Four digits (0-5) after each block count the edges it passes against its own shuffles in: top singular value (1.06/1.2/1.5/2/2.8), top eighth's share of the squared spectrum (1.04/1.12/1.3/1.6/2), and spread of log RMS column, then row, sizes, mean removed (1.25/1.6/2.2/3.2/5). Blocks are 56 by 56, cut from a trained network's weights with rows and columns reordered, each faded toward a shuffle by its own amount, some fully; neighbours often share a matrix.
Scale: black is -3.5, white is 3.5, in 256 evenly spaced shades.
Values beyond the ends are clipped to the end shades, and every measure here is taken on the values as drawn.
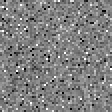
0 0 0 0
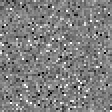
1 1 0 0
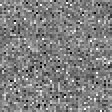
1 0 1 0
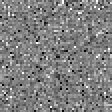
0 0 0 0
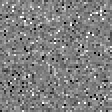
0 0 0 0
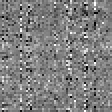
2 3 3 0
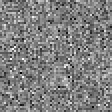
2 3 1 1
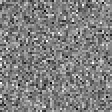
2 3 1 0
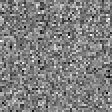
2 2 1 1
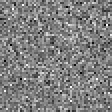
2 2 0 0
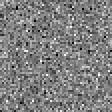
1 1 0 0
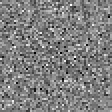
0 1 0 0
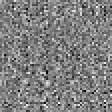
3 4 2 2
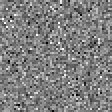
0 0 0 0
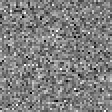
0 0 0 0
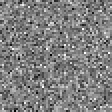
1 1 0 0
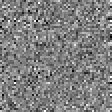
3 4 2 2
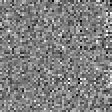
3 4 2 2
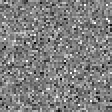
0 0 0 0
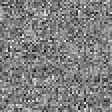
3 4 2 2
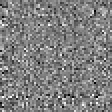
3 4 2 2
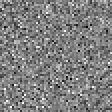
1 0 0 0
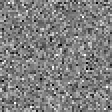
1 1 0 0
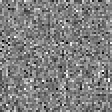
3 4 2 2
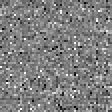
1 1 1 0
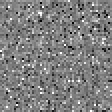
1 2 2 0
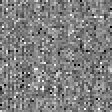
2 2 0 1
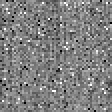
2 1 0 1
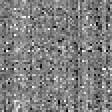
3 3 1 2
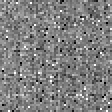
2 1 0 0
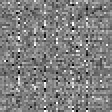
2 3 3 0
